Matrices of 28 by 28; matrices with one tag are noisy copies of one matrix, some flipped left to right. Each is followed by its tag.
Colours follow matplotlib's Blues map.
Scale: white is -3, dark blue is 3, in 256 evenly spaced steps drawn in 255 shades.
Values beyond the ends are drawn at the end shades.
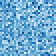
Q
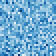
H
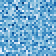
Q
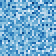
Q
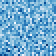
H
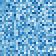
Q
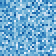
Q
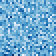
H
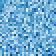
H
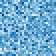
Q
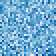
H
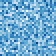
Q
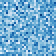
Q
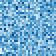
Q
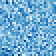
H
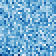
H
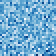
H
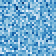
Q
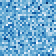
Q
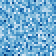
H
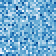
Q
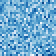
H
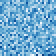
H
